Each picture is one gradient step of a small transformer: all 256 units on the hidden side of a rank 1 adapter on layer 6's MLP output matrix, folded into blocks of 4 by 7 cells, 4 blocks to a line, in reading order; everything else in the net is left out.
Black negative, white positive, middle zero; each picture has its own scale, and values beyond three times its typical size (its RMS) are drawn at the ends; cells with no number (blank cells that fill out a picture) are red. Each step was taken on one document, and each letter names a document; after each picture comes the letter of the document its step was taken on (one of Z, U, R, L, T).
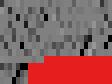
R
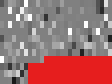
R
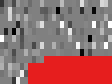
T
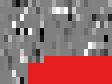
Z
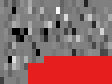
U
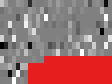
R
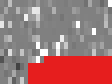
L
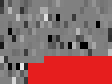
R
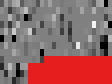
T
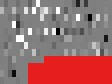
U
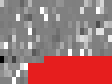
R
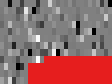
L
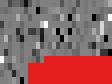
Z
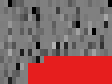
L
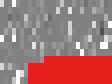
T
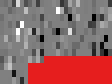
Z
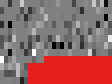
R
